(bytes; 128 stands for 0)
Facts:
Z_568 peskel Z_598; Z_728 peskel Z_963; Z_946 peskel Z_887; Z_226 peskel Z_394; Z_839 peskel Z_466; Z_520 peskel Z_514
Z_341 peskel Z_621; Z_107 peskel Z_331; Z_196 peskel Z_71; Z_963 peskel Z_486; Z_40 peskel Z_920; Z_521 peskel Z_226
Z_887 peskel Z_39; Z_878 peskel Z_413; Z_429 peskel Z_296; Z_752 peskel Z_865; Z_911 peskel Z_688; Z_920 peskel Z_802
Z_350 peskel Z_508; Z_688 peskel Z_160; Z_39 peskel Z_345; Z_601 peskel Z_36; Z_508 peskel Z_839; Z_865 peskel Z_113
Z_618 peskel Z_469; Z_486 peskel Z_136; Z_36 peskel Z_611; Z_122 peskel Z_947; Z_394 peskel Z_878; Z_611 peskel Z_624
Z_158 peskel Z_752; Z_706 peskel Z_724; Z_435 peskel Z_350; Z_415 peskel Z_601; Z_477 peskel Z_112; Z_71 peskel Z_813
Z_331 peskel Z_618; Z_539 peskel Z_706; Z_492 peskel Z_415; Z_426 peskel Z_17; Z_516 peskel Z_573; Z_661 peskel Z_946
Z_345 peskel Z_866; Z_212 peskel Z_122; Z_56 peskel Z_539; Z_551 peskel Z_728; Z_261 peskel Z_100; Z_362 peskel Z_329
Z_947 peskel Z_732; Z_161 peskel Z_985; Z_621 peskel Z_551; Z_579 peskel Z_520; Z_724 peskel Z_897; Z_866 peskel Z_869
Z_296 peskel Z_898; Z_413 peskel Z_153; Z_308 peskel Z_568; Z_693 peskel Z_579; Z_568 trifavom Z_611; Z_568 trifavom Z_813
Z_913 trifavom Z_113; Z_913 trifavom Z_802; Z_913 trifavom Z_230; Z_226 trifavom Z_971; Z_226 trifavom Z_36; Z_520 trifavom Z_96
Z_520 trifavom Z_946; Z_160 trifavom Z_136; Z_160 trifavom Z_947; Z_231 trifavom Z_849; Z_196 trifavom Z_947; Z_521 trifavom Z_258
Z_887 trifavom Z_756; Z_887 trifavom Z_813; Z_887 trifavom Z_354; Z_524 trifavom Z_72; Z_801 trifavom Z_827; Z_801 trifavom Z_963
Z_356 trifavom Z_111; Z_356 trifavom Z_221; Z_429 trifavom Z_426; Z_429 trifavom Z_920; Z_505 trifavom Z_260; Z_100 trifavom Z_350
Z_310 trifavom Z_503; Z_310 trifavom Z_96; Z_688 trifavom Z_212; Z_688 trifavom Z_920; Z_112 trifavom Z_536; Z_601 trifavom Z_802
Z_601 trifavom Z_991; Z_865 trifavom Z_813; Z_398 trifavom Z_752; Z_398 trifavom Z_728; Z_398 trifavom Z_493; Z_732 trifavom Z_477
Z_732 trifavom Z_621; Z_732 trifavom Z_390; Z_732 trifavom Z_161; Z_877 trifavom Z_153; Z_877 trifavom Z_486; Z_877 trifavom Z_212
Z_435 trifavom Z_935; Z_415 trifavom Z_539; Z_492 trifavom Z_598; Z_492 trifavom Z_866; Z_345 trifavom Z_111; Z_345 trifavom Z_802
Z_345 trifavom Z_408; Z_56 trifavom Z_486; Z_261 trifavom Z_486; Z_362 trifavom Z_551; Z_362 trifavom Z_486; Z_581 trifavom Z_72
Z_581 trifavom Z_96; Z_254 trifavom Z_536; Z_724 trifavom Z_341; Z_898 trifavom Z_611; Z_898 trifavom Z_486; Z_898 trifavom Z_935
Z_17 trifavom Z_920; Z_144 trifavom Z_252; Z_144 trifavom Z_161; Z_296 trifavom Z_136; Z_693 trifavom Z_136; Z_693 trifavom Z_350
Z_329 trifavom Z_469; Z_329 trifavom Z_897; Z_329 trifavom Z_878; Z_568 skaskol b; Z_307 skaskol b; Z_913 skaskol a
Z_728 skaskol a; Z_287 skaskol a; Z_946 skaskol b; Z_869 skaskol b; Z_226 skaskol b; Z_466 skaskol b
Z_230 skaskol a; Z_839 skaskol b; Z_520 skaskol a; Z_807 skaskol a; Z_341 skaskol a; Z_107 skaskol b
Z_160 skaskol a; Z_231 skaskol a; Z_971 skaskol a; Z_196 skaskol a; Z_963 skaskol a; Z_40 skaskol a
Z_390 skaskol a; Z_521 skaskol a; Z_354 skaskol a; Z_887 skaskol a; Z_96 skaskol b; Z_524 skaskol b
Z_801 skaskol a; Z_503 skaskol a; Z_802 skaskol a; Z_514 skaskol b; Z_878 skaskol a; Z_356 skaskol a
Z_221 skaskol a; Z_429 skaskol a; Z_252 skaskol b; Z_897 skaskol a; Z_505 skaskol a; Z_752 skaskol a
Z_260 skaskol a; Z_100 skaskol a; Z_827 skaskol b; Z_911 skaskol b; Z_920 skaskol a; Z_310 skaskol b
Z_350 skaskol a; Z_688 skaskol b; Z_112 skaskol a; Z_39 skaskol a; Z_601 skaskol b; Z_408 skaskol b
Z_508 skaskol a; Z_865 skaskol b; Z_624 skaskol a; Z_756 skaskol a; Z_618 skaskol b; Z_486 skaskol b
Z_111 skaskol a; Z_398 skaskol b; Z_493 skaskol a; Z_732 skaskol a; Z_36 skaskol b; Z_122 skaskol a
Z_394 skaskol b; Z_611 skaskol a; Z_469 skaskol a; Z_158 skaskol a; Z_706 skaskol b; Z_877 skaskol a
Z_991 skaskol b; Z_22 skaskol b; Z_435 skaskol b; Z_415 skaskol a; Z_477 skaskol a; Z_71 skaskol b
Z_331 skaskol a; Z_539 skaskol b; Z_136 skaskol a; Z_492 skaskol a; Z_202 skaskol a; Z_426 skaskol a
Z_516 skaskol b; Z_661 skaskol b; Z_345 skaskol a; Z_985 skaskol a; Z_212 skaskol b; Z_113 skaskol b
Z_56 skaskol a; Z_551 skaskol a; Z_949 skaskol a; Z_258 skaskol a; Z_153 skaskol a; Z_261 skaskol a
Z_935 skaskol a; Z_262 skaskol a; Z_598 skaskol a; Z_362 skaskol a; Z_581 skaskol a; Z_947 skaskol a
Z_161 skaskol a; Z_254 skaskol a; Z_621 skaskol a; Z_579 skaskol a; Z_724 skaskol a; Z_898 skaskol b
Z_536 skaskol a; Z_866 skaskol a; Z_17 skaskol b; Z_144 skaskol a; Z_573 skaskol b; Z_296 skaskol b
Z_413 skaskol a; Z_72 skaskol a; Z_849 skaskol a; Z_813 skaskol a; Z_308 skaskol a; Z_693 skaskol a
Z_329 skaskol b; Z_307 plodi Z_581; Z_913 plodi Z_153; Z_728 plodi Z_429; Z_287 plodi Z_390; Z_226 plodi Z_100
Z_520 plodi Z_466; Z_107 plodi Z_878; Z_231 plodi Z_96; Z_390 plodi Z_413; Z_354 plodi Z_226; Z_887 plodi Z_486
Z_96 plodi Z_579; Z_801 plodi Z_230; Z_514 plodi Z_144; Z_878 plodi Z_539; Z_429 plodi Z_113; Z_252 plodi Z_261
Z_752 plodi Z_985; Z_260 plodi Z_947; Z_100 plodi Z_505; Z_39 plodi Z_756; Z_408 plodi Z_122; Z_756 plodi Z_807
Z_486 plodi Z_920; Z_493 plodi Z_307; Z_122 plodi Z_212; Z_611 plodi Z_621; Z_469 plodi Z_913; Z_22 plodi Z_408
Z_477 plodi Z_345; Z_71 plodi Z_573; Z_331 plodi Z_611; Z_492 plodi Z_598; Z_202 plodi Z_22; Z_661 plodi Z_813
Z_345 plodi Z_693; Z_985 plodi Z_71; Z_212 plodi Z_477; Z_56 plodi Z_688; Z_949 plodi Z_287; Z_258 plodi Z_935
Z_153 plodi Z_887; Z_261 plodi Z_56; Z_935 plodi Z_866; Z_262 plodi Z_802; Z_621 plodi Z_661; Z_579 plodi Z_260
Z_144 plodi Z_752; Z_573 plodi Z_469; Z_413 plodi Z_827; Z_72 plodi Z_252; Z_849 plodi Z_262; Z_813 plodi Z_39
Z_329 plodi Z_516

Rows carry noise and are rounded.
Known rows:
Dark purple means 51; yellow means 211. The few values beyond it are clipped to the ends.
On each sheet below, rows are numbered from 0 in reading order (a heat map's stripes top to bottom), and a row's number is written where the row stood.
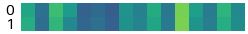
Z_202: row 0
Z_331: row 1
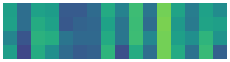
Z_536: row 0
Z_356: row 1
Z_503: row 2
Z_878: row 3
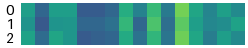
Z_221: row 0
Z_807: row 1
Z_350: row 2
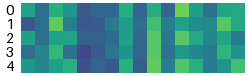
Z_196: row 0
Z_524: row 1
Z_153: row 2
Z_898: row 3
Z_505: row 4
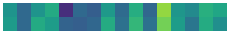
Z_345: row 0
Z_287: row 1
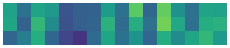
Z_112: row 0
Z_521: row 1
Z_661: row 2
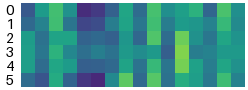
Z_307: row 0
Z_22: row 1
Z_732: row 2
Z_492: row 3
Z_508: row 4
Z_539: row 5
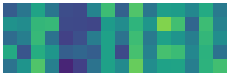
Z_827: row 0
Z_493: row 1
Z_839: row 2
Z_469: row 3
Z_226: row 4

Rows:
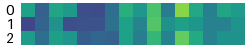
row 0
Z_971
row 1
Z_113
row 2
Z_260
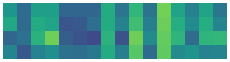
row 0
Z_390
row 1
Z_752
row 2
Z_581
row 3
Z_598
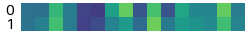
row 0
Z_516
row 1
Z_573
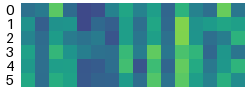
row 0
Z_107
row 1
Z_39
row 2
Z_429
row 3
Z_963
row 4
Z_693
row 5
Z_985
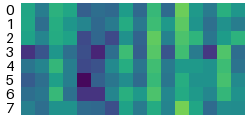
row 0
Z_144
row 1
Z_621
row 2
Z_100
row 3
Z_466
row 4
Z_252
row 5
Z_869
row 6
Z_36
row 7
Z_935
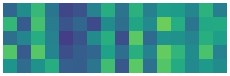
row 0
Z_212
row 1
Z_231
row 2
Z_688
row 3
Z_849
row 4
Z_920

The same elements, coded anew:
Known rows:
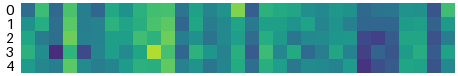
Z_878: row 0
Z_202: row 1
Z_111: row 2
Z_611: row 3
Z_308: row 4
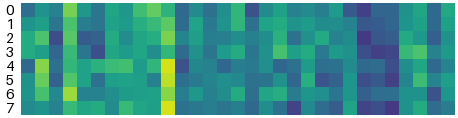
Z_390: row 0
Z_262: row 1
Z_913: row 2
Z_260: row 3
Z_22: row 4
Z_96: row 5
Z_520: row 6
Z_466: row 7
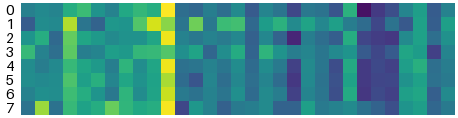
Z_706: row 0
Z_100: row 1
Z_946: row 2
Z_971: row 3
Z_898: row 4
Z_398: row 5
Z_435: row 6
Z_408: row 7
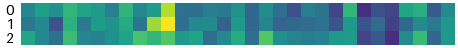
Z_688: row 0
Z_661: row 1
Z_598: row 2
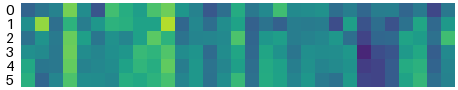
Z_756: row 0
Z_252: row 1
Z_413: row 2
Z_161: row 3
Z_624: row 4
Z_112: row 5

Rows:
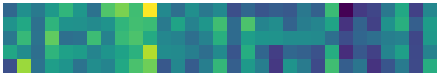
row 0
Z_539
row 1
Z_866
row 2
Z_728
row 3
Z_36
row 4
Z_486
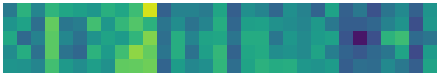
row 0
Z_514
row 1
Z_493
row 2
Z_505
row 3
Z_354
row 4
Z_144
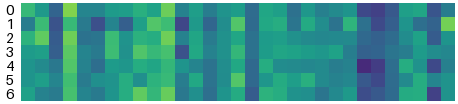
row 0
Z_503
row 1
Z_887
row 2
Z_72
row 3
Z_258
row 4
Z_551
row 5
Z_801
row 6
Z_897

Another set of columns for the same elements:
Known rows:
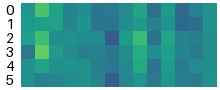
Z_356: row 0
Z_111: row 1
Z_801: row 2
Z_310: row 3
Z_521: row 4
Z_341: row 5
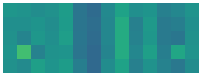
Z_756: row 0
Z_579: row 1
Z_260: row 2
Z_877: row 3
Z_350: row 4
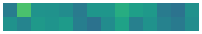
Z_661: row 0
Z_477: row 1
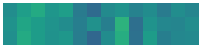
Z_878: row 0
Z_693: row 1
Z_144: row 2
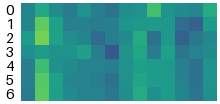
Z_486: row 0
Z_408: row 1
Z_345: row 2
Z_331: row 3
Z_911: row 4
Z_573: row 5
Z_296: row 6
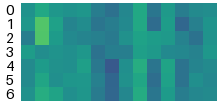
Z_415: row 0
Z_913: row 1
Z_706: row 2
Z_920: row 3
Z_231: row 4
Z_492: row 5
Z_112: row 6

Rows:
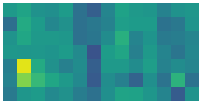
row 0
Z_153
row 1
Z_307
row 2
Z_39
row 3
Z_72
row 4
Z_329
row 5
Z_520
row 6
Z_96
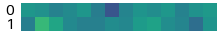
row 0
Z_551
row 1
Z_827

